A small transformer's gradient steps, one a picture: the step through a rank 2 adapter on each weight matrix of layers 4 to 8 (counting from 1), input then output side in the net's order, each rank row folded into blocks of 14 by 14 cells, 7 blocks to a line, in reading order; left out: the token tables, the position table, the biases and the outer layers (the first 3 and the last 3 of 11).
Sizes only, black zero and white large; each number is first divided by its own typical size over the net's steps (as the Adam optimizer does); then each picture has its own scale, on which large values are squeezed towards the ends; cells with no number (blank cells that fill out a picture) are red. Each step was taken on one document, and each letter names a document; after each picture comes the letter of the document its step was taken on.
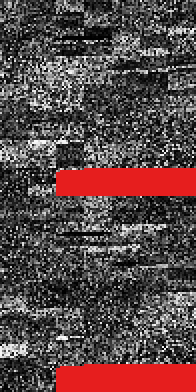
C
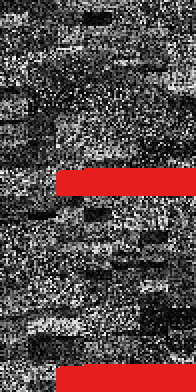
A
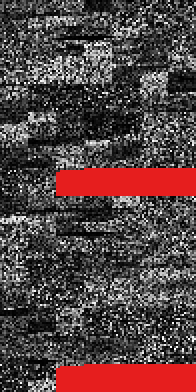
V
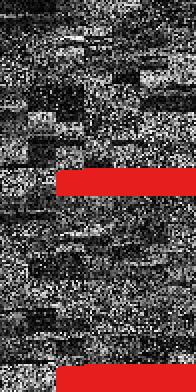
V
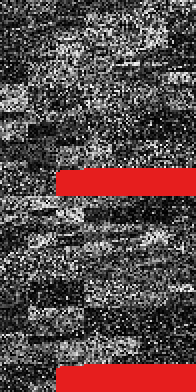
C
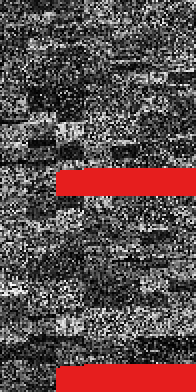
A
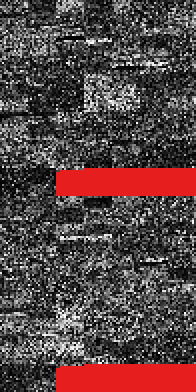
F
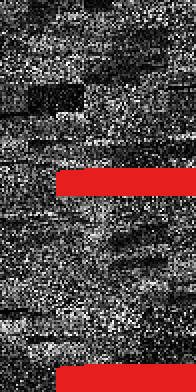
F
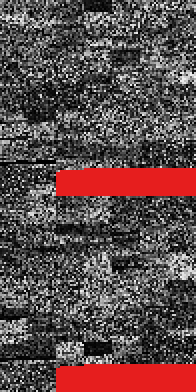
A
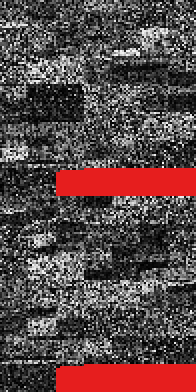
A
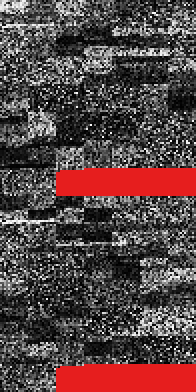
V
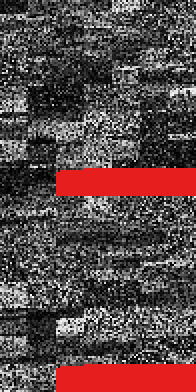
A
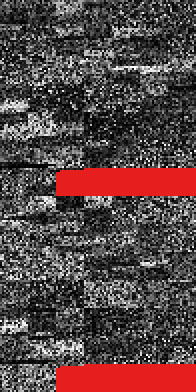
V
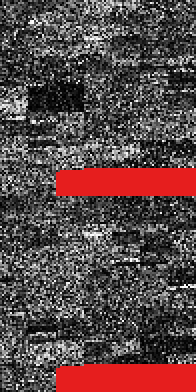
F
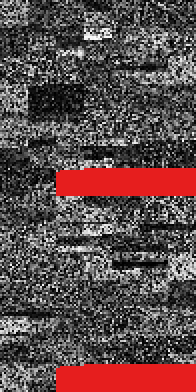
A
